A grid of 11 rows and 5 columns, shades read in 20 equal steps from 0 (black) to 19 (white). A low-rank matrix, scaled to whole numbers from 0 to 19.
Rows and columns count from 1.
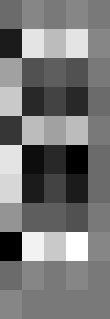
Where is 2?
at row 2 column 1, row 7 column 2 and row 7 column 4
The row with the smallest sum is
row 6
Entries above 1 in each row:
5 5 5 5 5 3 5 5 4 5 5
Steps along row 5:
up down up down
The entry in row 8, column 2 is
7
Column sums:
103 97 95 96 98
